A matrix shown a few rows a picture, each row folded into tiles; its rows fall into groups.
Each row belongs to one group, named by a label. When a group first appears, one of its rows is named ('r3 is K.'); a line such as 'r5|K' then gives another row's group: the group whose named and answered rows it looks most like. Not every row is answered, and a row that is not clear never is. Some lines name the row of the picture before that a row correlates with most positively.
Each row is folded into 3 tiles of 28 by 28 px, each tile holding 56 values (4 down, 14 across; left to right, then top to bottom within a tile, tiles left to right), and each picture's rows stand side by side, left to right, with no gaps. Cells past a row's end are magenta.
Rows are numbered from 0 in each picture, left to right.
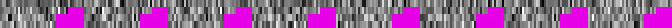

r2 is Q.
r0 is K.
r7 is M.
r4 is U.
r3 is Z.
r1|K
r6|K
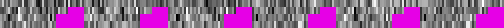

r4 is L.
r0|K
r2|K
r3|Q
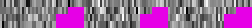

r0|U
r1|M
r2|L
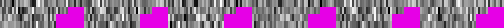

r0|L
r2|U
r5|L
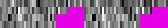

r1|K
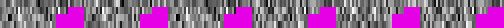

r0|K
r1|K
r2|K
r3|Q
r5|Q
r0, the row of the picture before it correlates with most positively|1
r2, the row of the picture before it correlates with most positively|1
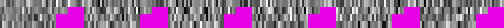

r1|Q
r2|Q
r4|M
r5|Z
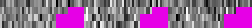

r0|U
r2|K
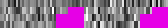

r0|Q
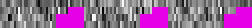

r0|K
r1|L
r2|Q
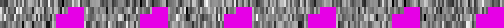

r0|M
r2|L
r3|M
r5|Q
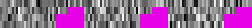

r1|M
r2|U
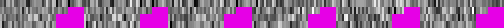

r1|U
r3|Z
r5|Q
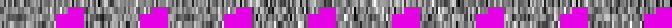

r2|Z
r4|L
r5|K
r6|Z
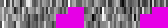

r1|K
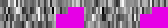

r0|M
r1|L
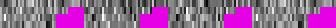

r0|M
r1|K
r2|K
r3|M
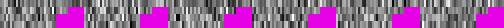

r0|Q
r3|Z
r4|U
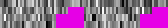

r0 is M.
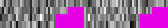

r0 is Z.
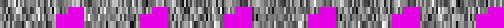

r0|M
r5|K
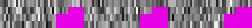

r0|M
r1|Q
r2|Q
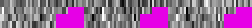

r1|K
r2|L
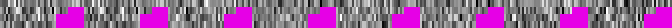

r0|M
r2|L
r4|M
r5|U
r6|L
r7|K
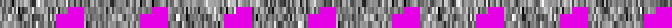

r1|U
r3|Q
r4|U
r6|L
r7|Q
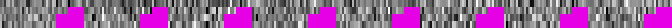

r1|K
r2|Z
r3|Q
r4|Q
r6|U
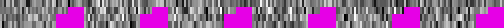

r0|U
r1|M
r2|Q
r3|M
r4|K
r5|Z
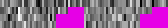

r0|K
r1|U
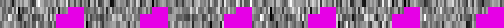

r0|L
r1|U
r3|L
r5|M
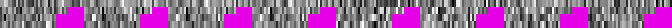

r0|Q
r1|L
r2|L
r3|L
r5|L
